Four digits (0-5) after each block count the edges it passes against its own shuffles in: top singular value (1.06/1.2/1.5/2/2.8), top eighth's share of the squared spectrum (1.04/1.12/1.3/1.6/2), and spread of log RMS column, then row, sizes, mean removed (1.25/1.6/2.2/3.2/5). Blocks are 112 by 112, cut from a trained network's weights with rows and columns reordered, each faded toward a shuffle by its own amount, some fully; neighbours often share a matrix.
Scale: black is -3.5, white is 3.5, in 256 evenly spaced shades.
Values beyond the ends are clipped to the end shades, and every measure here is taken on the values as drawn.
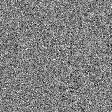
2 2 0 0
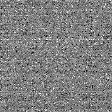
3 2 2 0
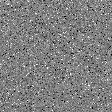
0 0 0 0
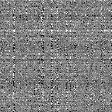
4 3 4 1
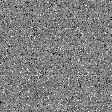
1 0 0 0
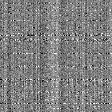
4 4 0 4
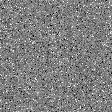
0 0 0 0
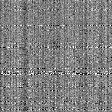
4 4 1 4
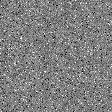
0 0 0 0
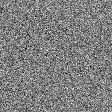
0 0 0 0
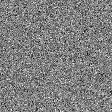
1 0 0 0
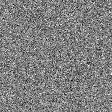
1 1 0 0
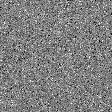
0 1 0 0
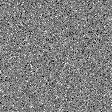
0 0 0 0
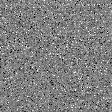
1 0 0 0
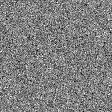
1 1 0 0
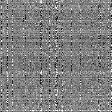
4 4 4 1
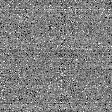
3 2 2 0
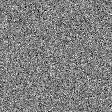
1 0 0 0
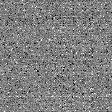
3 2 2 0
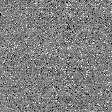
2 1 1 0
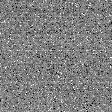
2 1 1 0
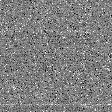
2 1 1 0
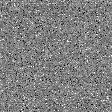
1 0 0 0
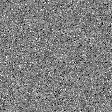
2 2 0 1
